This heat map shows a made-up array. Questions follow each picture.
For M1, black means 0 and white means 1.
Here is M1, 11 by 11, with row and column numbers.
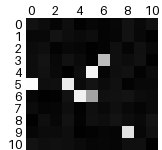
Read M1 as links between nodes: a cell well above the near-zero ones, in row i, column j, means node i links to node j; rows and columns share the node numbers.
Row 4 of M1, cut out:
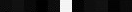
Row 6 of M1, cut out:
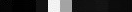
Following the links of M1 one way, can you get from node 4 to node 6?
yes
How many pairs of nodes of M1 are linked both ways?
0
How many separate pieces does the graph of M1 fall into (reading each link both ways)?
6
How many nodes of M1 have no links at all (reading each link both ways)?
4
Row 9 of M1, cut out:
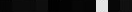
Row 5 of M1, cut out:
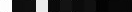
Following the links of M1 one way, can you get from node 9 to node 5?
no
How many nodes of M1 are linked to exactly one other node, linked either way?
3
